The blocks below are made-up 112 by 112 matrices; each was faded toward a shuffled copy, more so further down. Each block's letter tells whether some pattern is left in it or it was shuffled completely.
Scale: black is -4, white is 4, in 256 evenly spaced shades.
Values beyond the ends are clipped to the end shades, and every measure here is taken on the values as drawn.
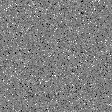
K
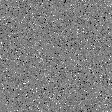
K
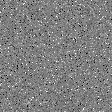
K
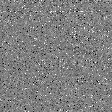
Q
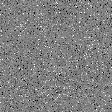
Q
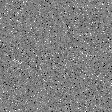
K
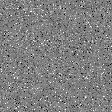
Q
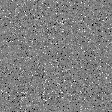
Q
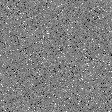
K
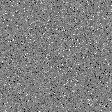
K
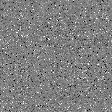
Q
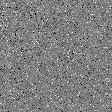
K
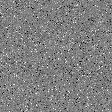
K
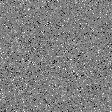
Q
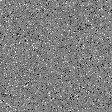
K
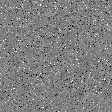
K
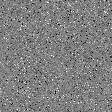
K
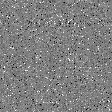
Q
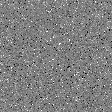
K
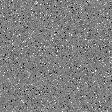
Q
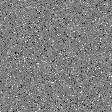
K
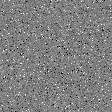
K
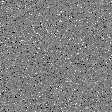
K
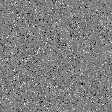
K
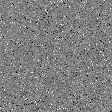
K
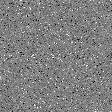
K
